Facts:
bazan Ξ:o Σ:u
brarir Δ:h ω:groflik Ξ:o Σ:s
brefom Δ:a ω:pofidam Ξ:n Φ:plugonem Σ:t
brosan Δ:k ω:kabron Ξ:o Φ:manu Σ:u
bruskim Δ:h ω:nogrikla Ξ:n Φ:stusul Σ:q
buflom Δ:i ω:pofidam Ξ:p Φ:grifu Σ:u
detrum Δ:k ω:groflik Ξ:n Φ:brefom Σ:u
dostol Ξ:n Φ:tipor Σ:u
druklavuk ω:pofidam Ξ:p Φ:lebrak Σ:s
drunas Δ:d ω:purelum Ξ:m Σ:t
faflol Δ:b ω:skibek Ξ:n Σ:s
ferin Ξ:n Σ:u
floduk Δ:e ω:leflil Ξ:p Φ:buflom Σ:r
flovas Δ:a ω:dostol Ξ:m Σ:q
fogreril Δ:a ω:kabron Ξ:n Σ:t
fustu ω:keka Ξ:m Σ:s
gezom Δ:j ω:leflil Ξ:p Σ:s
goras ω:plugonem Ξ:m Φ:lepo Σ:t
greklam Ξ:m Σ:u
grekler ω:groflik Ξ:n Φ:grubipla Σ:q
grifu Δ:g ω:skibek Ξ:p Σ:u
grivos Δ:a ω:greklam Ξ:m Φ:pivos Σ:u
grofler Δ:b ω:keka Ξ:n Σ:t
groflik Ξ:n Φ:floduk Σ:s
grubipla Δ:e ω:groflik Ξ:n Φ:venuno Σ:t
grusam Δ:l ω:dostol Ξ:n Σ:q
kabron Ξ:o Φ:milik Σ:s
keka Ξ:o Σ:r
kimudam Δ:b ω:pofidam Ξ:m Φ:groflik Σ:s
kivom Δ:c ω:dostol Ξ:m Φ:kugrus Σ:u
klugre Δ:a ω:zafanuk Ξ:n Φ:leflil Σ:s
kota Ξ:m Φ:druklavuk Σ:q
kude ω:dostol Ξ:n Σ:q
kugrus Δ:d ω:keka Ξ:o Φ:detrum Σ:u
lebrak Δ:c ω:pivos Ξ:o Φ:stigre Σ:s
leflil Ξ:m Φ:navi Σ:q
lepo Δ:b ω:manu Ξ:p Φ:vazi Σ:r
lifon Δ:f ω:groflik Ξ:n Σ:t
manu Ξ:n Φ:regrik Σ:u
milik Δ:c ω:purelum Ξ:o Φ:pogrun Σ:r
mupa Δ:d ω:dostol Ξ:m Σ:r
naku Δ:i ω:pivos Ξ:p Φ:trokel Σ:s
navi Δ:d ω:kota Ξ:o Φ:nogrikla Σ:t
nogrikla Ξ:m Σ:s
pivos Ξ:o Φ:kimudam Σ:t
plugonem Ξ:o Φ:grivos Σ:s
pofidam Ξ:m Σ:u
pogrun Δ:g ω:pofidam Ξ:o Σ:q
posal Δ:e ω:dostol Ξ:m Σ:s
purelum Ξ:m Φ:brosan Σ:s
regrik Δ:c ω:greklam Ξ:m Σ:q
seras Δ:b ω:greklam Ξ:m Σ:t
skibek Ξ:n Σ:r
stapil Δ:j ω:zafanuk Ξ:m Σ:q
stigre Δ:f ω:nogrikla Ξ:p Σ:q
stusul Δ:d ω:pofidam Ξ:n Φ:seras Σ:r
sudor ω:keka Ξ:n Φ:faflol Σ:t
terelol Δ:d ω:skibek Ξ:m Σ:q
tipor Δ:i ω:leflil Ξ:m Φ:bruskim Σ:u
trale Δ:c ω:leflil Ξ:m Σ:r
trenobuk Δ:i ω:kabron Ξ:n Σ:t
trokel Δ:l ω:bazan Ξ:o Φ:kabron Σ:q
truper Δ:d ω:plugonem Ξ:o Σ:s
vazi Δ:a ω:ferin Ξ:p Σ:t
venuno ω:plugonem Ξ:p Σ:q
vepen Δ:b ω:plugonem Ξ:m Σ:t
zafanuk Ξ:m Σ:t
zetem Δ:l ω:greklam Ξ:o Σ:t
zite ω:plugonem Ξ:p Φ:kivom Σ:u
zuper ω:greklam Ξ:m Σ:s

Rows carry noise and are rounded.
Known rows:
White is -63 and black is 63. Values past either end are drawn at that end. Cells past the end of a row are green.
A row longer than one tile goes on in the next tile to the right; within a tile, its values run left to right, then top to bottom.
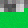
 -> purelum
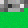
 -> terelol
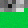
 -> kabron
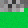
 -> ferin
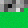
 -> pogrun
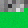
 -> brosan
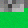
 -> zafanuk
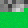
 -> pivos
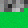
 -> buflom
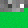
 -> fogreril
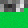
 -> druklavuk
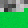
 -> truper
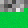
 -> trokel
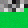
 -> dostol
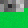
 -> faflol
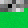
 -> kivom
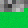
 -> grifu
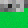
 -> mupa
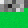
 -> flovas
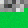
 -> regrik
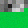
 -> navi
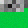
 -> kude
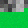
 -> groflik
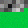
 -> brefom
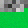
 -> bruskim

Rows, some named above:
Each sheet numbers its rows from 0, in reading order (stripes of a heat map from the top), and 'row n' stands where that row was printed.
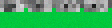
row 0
zuper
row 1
nogrikla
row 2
skibek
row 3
mupa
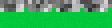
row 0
purelum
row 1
grivos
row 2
truper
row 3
brarir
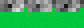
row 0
navi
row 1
floduk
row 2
brefom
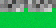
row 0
bazan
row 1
greklam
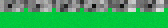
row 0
pofidam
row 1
floduk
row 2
buflom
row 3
stusul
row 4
kabron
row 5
kabron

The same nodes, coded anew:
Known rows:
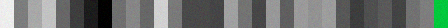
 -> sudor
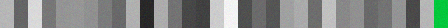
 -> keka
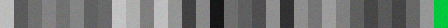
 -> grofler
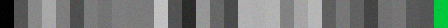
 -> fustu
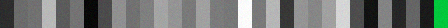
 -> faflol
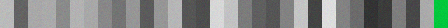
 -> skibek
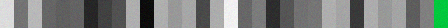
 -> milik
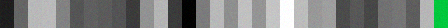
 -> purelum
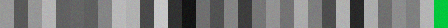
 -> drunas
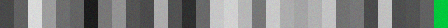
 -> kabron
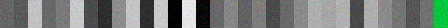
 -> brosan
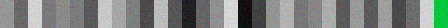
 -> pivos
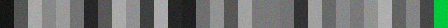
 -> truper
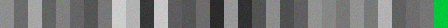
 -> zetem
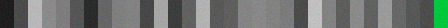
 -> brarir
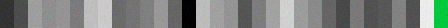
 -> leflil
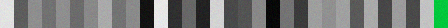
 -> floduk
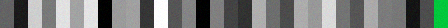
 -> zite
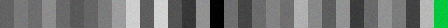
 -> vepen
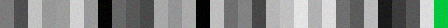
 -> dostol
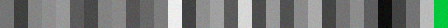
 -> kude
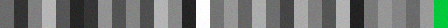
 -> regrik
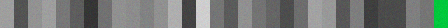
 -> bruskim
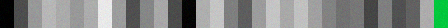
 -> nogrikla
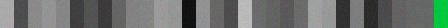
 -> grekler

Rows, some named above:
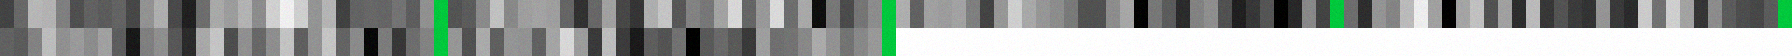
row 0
purelum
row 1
groflik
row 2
brefom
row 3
detrum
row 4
groflik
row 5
navi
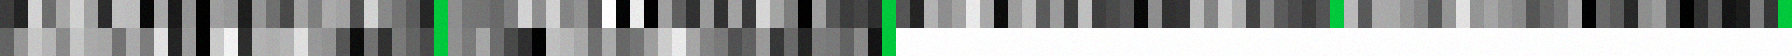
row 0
kugrus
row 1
buflom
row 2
detrum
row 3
brefom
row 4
pofidam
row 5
pogrun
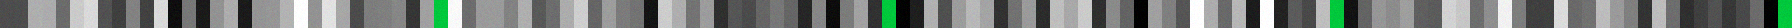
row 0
greklam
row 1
stusul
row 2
kivom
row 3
druklavuk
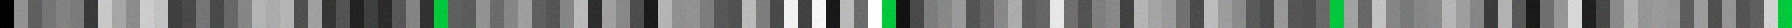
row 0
kimudam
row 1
mupa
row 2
gezom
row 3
pivos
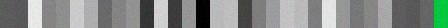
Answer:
bazan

